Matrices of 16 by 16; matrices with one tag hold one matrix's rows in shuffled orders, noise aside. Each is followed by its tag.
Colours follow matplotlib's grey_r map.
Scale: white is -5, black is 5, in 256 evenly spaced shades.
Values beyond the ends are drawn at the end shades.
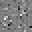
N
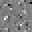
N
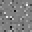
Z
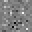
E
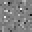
N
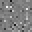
Z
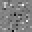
E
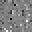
Z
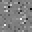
N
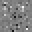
E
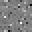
N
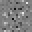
E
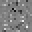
E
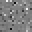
Z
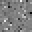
N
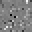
Z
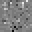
E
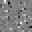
N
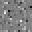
N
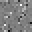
N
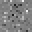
E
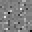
N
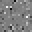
Z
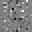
E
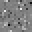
N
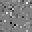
Z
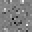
E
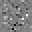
E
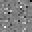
N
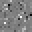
N
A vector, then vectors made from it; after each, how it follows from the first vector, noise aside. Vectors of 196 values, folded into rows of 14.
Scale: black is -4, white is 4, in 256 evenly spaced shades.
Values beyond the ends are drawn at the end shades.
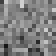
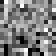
scaled up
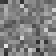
sign-scrambled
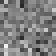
sign-scrambled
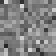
sign-scrambled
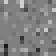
partly zeroed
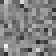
sign-scrambled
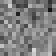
reversed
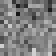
reversed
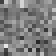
sign-scrambled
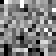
scaled up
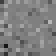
partly zeroed
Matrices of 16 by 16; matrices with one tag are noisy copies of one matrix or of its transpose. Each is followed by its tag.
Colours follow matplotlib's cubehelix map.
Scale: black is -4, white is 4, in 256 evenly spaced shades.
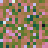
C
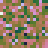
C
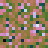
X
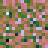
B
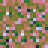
B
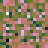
B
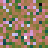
X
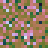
X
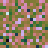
B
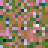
X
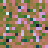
B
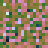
B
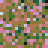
C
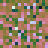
B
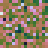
C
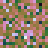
X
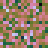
X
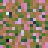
B
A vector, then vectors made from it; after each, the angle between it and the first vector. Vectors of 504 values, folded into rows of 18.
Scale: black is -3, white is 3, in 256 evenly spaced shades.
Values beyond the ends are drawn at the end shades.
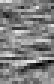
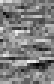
nearly parallel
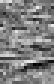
nearly parallel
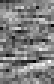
nearly opposite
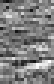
nearly opposite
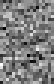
partly opposed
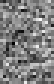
partly opposed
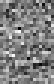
partly aligned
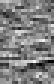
nearly parallel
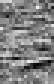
nearly parallel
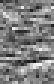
nearly opposite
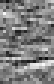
nearly opposite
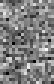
partly opposed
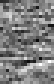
nearly opposite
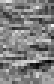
nearly parallel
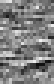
nearly parallel
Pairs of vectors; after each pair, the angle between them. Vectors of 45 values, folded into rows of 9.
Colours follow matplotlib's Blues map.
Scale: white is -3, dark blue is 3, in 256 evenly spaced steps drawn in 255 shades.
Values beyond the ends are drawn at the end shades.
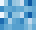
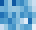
partly opposed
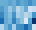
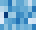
partly opposed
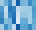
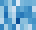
nearly opposite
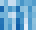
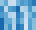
nearly parallel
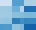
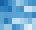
nearly opposite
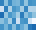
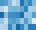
partly aligned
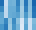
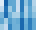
nearly opposite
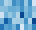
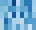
partly aligned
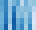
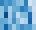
partly aligned
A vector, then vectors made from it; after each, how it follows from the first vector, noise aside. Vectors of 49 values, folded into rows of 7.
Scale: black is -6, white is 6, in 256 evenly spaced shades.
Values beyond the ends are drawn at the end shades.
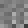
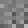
negated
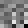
scaled up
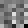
scaled up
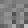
negated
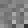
copied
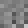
negated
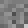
negated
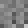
negated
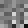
scaled up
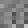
negated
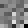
scaled up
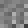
copied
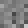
negated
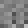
negated
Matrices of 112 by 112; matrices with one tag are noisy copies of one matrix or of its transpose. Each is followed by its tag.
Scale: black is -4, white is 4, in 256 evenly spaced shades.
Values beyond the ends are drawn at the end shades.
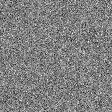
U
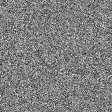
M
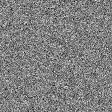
M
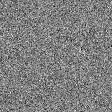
U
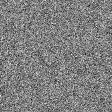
M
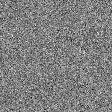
U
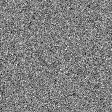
M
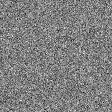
U
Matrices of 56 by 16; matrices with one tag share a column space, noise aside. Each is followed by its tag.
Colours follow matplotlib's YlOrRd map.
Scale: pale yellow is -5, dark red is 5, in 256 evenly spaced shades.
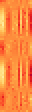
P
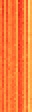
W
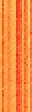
W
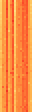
W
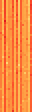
W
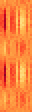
P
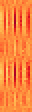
P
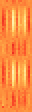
P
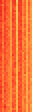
W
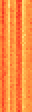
W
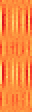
P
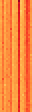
W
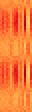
P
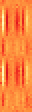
P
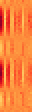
P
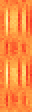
P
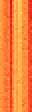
W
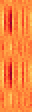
P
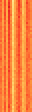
W
